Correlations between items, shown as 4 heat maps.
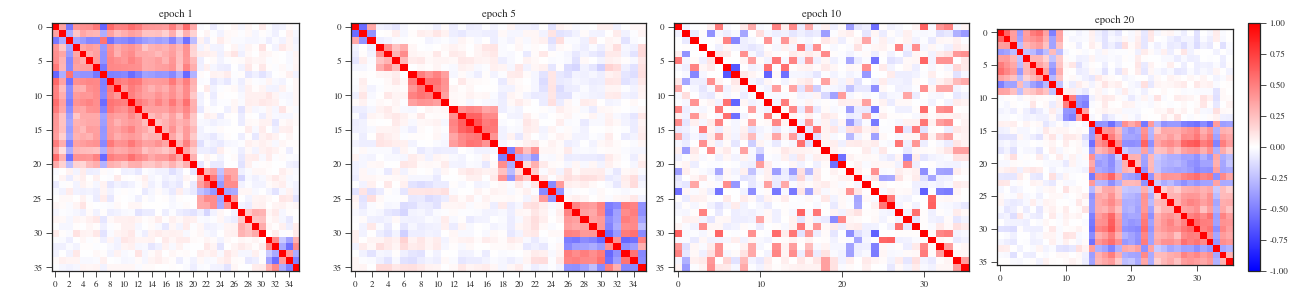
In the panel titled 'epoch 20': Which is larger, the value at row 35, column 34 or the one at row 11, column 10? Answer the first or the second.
the second
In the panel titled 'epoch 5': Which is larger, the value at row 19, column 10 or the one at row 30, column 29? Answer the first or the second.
the second
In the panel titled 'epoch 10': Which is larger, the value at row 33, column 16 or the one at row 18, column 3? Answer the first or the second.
the first
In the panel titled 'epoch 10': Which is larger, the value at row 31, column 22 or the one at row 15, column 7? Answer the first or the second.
the second
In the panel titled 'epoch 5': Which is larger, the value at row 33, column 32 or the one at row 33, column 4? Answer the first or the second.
the second
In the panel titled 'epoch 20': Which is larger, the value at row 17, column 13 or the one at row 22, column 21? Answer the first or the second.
the first
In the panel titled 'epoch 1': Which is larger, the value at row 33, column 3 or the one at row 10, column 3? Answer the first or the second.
the second
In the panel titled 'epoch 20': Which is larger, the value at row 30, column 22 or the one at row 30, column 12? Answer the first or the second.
the first
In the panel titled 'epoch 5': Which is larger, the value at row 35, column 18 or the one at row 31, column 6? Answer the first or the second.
the second
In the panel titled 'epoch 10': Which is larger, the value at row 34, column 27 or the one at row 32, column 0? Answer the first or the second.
the second
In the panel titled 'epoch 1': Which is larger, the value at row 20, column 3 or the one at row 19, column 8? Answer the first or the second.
the second
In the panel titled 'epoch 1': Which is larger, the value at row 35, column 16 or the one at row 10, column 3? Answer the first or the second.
the second
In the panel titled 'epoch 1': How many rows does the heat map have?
36
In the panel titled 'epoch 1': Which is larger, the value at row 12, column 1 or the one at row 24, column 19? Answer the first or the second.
the first
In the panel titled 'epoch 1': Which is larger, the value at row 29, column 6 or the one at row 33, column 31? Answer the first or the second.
the first
